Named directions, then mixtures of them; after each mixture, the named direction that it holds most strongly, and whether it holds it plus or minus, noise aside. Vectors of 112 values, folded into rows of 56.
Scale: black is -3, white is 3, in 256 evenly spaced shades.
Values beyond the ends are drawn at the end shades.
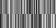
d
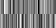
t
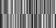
d, plus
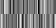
t, plus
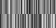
d, plus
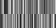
t, minus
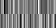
t, minus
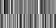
t, minus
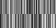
d, plus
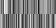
t, plus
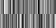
t, plus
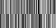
d, plus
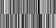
t, plus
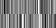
t, minus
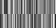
d, plus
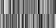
t, plus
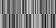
d, minus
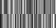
d, plus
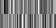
t, minus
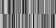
d, minus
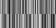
d, minus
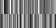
t, minus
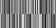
d, minus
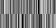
t, plus
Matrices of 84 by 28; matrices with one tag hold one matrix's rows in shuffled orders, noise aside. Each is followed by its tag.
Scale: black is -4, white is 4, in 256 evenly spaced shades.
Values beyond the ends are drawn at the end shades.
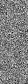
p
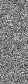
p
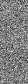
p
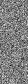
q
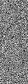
q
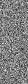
q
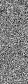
p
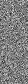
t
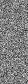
p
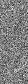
p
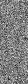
p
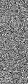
q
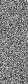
q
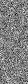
p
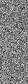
q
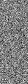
q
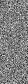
t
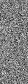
q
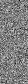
p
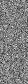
t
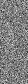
t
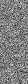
p
